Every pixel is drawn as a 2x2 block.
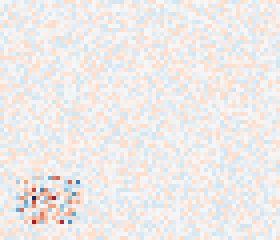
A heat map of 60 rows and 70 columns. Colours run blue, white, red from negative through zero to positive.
Mirror symmetry: none. Odd rows or columns: none. Histogram: heavy tails on both sides. Average level on the scale: 50%. Slope: none. Odd patch: rougher, in the bottom left.
